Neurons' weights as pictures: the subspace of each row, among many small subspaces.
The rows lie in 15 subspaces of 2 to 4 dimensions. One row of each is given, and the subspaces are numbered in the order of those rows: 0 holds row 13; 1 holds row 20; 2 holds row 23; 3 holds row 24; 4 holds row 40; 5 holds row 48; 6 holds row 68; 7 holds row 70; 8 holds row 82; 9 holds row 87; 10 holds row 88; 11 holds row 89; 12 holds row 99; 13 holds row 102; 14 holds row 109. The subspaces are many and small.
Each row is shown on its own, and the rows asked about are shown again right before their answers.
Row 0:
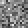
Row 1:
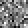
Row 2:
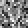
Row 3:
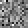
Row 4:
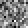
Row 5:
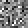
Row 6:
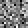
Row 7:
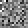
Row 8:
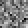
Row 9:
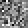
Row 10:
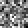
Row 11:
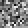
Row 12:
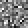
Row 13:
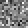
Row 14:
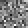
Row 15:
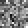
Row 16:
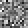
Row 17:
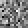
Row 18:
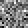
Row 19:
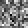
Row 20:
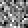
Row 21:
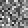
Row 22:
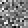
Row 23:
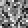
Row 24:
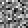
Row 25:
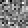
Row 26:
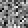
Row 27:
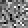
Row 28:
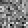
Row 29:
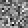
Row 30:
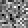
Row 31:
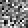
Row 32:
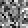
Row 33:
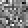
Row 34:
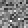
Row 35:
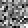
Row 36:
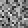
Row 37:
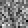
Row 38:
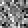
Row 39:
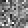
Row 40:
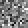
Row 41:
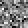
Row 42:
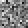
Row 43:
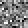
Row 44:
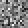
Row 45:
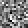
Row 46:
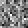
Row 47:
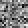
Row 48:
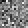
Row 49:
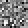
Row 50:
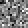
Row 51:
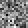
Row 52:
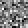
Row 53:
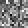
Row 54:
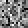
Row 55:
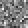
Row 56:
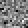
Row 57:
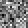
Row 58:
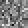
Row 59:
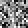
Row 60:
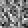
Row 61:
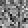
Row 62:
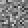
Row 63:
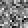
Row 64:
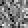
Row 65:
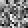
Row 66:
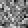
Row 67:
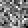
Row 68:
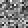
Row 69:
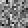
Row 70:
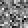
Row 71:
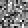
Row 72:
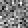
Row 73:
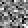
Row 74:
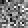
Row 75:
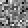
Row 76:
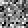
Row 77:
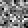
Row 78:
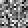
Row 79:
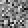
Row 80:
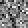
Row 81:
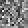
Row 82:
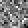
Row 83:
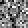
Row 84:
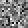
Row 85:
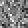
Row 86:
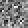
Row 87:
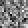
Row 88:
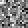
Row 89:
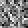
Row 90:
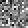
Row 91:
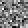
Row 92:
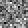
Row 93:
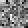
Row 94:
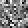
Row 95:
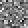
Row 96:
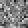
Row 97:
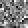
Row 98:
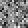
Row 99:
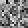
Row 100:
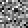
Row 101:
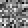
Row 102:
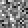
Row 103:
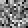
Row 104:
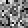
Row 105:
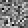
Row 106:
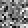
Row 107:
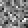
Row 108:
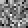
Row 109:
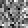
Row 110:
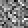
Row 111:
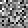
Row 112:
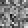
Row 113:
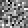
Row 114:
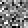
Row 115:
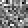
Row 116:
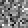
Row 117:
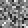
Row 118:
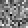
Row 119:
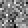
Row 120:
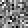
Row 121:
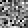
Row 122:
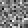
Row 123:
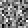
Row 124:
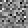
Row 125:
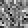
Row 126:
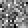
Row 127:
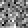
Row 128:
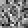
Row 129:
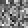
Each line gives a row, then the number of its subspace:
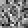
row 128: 11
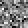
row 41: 7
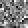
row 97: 14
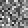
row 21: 3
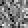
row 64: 4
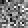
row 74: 13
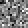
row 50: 10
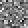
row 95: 8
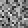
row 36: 3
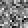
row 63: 7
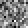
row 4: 1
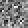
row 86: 2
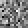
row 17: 3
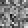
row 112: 5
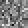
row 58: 11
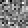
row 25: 6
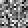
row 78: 6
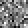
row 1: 4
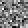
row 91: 0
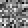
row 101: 1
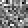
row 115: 6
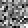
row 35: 1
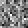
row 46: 11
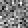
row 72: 5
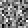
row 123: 2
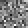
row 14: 13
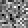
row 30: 13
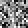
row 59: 2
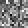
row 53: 12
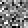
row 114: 5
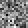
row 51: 13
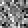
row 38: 4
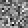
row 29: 9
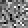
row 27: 13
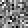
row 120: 6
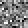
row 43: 7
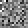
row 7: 8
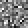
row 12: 4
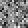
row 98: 2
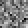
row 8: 9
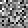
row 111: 8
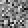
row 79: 14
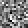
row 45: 6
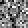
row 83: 10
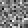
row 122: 6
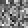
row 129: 12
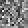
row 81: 3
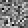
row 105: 9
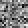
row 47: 1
